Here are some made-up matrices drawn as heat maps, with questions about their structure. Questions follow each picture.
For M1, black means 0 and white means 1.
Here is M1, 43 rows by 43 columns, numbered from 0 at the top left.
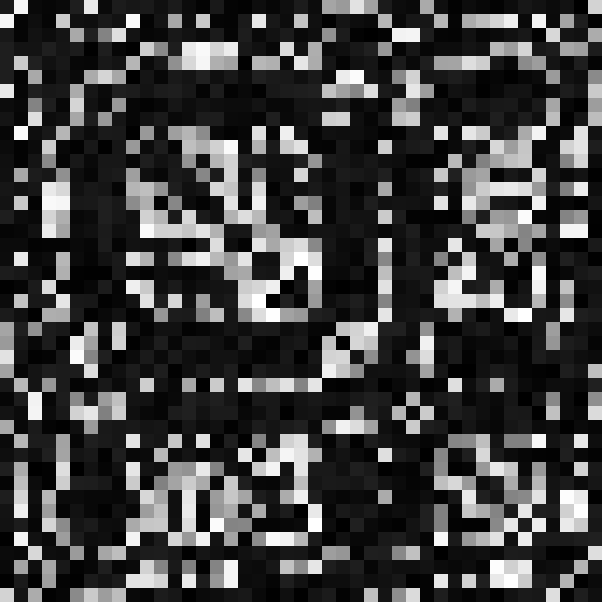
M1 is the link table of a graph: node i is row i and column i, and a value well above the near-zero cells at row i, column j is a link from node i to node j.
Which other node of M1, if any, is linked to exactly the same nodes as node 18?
none
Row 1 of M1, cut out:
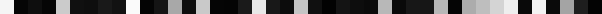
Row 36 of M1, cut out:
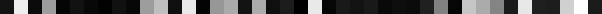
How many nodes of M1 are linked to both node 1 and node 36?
6
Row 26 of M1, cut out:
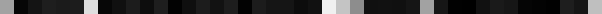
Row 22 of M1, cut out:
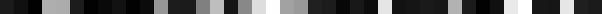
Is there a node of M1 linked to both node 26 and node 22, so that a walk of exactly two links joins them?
no
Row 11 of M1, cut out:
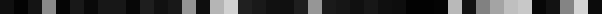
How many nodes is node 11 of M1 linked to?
12
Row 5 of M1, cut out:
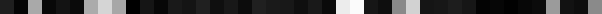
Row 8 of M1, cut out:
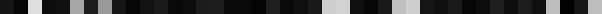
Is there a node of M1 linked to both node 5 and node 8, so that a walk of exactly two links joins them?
yes
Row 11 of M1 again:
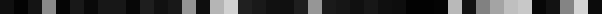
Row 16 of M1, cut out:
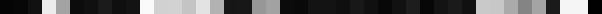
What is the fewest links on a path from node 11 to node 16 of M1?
1
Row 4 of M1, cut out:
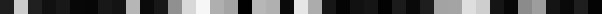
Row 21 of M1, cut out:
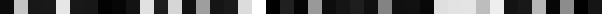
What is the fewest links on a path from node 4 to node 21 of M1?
1
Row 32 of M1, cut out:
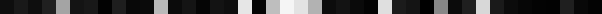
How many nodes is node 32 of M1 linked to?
10
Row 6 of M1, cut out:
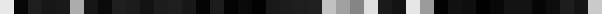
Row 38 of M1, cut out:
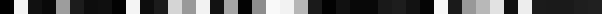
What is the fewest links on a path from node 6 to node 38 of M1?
3
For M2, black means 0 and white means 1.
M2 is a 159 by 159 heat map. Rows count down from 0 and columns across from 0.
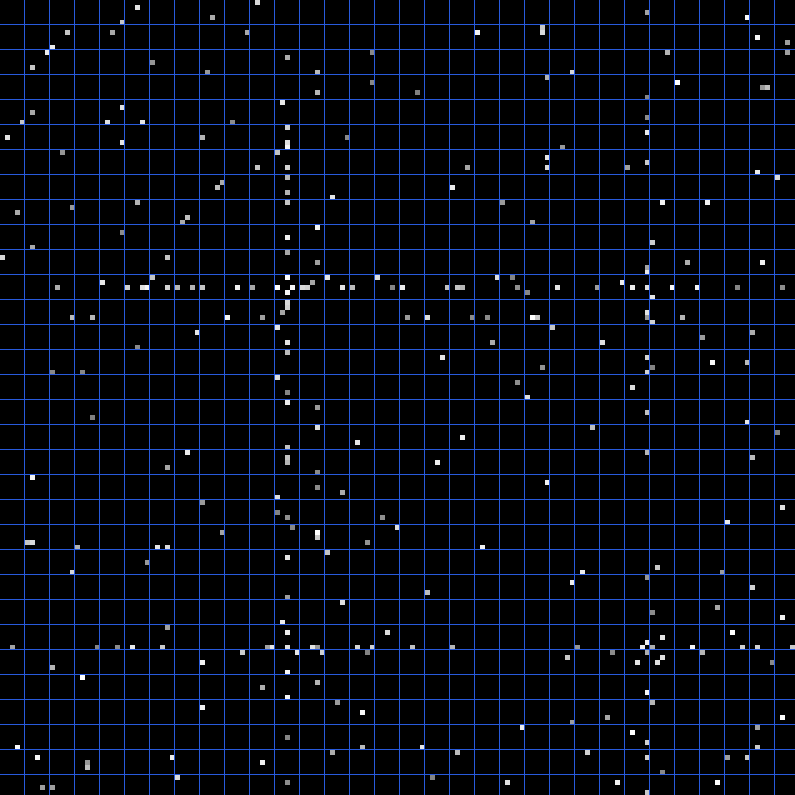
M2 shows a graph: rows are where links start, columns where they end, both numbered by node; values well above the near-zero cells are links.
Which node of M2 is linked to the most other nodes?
node 57
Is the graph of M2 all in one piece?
yes
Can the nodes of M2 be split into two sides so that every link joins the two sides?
yes
